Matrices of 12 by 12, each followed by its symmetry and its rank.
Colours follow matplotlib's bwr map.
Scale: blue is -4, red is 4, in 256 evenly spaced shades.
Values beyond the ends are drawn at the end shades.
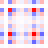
symmetric, rank one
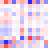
neither, rank two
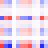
neither, rank one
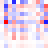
neither, rank two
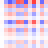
neither, rank one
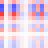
neither, rank one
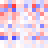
neither, rank two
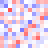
symmetric, full rank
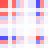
symmetric, rank one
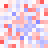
symmetric, full rank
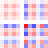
symmetric, rank one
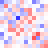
symmetric, full rank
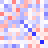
symmetric, full rank
